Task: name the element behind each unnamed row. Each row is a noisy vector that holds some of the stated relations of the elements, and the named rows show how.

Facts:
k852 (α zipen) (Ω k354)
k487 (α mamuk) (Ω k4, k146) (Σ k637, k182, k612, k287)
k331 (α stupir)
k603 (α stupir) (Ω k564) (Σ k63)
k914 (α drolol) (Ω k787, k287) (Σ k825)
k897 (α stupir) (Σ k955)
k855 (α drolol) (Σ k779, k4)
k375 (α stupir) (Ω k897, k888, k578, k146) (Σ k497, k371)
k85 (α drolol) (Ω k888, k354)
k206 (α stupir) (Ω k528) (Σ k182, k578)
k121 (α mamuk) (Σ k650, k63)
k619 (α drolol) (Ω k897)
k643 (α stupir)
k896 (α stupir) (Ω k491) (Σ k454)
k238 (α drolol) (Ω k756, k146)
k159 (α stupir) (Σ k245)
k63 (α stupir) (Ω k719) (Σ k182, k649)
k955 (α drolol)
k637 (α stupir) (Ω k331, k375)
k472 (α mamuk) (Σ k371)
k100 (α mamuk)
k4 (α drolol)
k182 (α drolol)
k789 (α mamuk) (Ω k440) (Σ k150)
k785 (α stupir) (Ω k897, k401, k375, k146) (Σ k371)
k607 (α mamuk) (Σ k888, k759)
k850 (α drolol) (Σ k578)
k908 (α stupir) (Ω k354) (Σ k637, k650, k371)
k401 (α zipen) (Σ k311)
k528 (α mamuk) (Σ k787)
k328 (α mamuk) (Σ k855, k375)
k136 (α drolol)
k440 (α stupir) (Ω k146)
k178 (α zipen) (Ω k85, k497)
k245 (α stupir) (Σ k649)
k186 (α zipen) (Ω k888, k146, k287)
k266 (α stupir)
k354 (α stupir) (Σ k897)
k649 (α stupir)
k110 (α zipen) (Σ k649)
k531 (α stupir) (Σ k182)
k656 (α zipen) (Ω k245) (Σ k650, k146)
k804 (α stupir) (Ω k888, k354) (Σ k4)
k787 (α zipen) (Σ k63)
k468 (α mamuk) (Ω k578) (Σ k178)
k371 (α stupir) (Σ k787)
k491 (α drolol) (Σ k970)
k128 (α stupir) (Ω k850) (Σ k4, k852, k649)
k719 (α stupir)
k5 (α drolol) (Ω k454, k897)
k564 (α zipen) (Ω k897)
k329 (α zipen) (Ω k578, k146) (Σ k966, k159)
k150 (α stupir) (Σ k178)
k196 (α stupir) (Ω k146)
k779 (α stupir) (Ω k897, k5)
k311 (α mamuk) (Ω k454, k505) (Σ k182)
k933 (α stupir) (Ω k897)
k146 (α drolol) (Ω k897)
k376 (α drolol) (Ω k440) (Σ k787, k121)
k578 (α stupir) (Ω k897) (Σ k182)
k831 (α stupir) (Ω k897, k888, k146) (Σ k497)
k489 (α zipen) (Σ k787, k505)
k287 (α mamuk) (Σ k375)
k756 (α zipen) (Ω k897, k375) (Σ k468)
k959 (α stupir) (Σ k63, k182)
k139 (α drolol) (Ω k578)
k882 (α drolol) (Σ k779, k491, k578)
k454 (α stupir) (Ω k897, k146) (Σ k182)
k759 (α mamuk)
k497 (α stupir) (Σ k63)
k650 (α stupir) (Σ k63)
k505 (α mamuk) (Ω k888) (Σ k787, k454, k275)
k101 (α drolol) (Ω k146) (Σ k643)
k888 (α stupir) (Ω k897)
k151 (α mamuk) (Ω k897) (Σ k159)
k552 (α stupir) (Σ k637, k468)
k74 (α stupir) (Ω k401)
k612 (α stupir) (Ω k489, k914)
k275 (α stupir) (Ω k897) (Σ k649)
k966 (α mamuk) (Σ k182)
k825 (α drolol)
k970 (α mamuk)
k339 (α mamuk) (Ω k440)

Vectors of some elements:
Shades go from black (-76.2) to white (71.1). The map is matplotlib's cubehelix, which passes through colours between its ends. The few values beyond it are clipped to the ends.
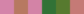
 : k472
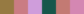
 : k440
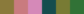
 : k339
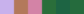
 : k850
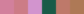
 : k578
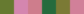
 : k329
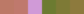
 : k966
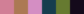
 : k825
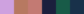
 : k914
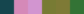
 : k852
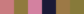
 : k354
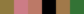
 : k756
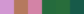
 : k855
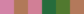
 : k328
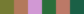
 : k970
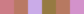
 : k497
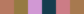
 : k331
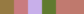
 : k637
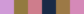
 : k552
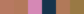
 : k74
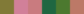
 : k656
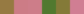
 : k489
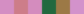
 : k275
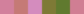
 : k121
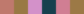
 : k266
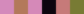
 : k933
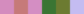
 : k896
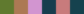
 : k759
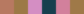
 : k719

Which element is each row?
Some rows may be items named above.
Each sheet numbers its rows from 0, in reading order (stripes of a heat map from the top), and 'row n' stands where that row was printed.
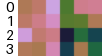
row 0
k159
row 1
k311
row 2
k101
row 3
k100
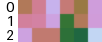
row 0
k63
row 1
k454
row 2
k908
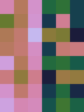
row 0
k491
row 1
k759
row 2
k4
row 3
k196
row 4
k855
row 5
k354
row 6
k139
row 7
k146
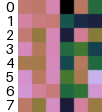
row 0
k888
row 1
k85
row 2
k150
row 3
k491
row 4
k100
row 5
k531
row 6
k487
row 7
k150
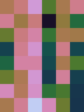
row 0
k612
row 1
k607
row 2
k401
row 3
k178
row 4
k186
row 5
k759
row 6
k491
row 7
k182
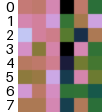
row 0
k888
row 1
k454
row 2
k376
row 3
k897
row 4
k789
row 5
k643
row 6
k855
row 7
k100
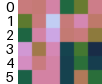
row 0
k804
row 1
k649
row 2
k787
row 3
k136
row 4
k238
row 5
k186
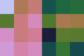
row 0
k882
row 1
k110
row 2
k151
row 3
k146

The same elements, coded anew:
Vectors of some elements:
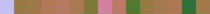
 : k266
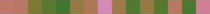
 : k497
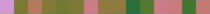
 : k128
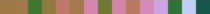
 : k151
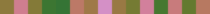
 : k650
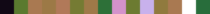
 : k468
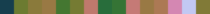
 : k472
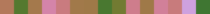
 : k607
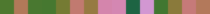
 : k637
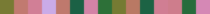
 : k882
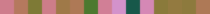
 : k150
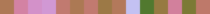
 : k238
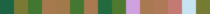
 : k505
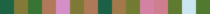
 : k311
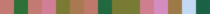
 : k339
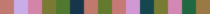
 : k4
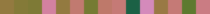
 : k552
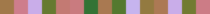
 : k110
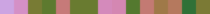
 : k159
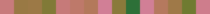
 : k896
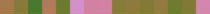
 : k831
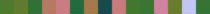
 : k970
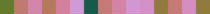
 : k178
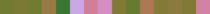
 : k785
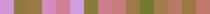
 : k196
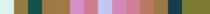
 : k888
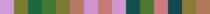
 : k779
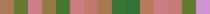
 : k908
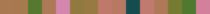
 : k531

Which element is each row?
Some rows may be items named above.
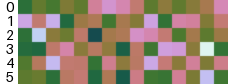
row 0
k375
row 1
k852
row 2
k182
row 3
k789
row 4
k139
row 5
k970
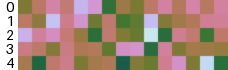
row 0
k401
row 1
k914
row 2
k85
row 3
k150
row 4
k339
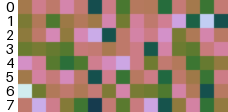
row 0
k491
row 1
k151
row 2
k178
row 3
k612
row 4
k275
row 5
k491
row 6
k354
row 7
k4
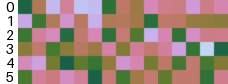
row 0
k329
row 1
k440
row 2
k787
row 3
k151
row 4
k649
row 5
k850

